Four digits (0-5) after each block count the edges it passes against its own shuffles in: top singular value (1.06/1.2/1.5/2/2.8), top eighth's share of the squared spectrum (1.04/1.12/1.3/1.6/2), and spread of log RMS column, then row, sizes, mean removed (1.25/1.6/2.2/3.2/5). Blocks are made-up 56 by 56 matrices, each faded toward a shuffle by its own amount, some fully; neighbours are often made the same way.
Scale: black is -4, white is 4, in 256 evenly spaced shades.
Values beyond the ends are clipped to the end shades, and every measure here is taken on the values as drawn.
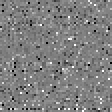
3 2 0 1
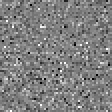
3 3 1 1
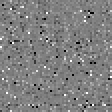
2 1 0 0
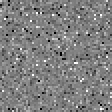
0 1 0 0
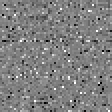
2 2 0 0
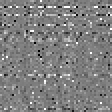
4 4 1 2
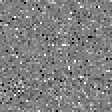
2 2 0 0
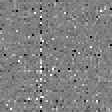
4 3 1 0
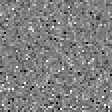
2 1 0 0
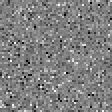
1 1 0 0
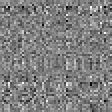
4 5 3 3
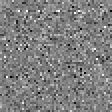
1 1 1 1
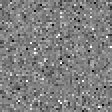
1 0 0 0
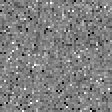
0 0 0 0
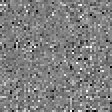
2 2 2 2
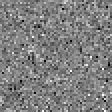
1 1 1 0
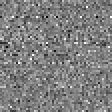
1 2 0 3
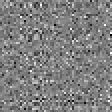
4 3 2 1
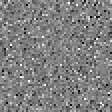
2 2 0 0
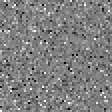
1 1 0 0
